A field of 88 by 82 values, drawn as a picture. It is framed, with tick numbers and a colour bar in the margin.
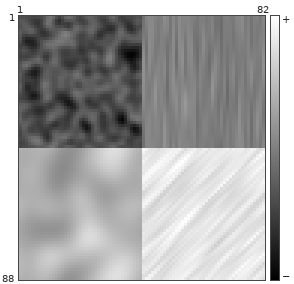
It is made of 2 by 2 panels. Panel 1,1: low, blotchy. Panel 1,2: middling, streaked downward, faint in contrast. Panel 2,1: high, smooth. Panel 2,2: very high, slanting up to the right, faint in contrast.
